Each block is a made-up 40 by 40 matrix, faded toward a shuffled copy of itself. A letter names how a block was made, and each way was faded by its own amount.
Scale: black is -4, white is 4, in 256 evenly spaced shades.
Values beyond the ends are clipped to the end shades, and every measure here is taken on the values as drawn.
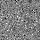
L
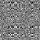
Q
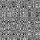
Q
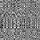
Q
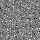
L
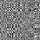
Q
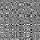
Q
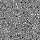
L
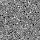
L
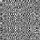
Q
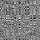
Q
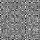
Q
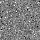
L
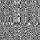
Q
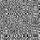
Q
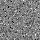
L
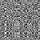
Q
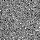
L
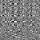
Q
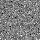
L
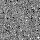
L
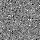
L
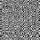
Q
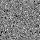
L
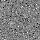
L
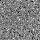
L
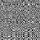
Q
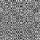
Q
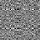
Q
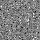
L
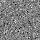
L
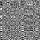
Q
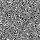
L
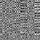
Q
